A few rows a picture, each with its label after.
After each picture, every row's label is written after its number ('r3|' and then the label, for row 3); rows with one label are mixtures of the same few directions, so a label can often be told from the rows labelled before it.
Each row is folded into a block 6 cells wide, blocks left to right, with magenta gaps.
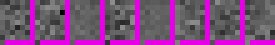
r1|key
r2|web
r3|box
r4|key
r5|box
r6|key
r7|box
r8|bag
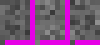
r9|key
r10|key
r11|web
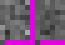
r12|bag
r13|box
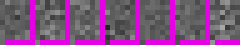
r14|box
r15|box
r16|key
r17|bag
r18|box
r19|bag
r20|key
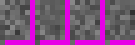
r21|web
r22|bag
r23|web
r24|web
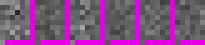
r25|key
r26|bag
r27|key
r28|box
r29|box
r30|web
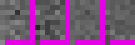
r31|key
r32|bag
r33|key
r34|bag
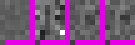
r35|box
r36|bag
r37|web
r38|web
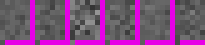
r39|web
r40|key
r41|web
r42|box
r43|web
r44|key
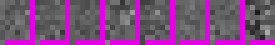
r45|web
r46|bag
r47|key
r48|web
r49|key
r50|key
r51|bag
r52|bag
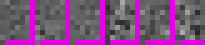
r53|key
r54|bag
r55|web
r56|key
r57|bag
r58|bag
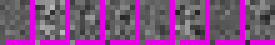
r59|box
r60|key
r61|web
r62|web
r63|bag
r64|bag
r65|key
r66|web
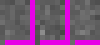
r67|bag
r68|bag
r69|box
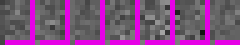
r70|key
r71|key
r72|key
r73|box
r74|box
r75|bag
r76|web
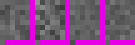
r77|bag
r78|web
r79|bag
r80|box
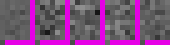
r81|box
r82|box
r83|web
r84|bag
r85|box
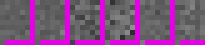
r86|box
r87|bag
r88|box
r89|box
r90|key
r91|key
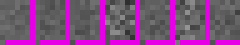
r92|key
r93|key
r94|box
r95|box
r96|box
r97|key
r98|web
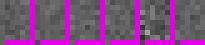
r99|box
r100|web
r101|key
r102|web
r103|bag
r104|web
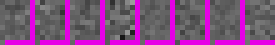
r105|web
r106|web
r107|key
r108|box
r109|box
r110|web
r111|web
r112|bag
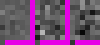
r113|bag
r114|bag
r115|box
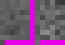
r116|box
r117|box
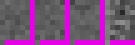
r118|box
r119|bag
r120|web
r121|key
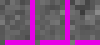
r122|box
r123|web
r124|web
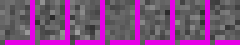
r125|bag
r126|box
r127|bag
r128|web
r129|web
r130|web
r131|key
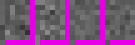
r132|bag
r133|key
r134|box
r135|web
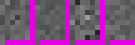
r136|box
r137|key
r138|box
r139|bag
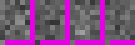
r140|web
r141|key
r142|box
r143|web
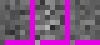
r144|box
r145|key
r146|key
